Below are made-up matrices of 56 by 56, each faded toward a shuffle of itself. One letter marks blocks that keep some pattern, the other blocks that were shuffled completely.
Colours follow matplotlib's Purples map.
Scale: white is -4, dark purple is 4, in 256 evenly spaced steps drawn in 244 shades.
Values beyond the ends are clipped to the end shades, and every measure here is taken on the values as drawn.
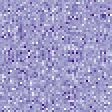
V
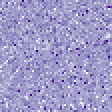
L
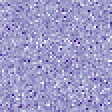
L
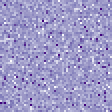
L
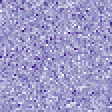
L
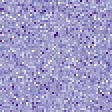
L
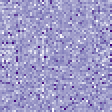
V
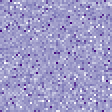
L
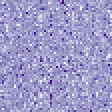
V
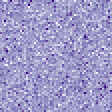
L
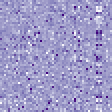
V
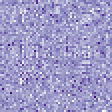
V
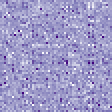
V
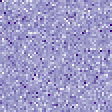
L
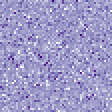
L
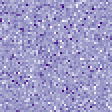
L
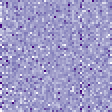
V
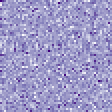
V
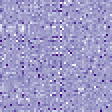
V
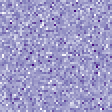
L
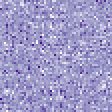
V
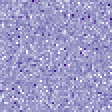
L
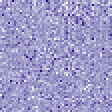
V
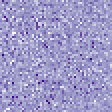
V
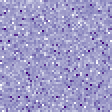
L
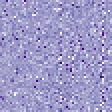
V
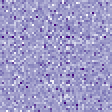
V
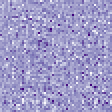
V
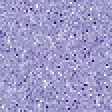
L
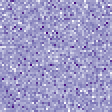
L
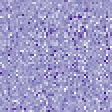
V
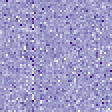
V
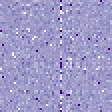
V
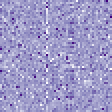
V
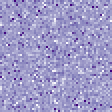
L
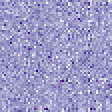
V
